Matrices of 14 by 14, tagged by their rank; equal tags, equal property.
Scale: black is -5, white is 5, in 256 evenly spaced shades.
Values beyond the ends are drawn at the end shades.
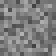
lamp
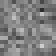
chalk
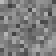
lamp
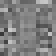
chalk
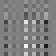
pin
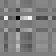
pin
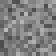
lamp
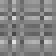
pin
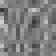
chalk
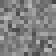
lamp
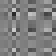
pin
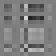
pin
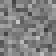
lamp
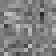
chalk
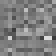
chalk
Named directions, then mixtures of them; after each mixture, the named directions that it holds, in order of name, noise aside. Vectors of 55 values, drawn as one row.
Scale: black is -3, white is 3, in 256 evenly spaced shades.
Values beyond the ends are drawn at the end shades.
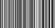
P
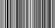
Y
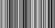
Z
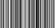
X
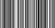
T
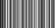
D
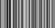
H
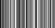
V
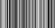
H, T, Z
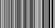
P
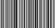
P, T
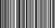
V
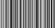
X, Z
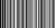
D, T, V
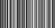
D, V, Y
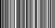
V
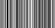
Y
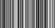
T, Z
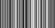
T, V, Z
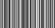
X
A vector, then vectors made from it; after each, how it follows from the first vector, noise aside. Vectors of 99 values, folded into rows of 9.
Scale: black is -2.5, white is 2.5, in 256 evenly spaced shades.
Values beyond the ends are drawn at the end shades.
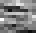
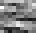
wrapped around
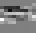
partly zeroed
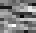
wrapped around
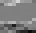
partly zeroed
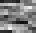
wrapped around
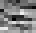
wrapped around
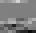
partly zeroed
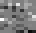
partly zeroed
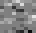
partly zeroed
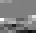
partly zeroed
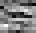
wrapped around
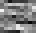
wrapped around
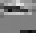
partly zeroed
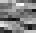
wrapped around
